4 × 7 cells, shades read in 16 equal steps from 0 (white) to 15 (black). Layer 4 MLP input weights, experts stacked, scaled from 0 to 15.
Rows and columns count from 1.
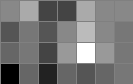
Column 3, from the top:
11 10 11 13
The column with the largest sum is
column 3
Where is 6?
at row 3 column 4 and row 3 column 6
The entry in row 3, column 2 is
8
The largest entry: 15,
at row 4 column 1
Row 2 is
10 8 10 7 4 7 8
